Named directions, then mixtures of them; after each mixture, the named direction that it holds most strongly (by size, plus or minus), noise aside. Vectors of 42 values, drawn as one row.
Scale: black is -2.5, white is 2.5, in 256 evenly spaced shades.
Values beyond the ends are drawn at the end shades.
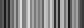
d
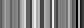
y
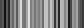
d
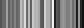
y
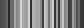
d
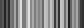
d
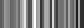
y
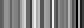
y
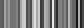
y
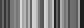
d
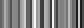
y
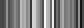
y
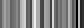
y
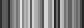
d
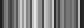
y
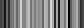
d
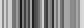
d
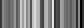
y
